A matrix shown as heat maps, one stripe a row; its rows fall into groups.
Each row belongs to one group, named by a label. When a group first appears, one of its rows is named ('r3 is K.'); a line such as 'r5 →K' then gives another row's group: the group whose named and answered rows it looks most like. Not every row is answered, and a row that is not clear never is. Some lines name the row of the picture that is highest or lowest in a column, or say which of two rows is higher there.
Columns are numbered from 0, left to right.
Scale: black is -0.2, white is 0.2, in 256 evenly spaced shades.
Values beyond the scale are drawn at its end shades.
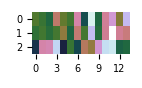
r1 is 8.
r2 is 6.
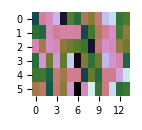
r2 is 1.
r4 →8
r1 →1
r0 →6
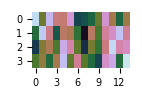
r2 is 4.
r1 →4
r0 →1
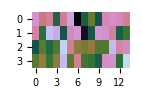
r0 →4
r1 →1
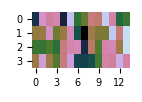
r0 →6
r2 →8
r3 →4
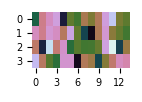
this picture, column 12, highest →3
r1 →1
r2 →1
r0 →6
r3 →4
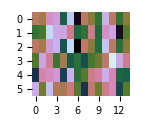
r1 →1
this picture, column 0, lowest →4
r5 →1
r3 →4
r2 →6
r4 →6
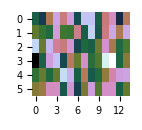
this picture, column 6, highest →1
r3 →6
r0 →6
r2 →1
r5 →6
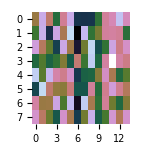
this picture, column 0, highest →4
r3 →8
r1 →6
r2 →4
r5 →4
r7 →4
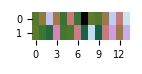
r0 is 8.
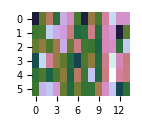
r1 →1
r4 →8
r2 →8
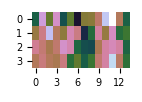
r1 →1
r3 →1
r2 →1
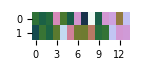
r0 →8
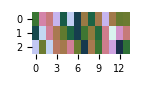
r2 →1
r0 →6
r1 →4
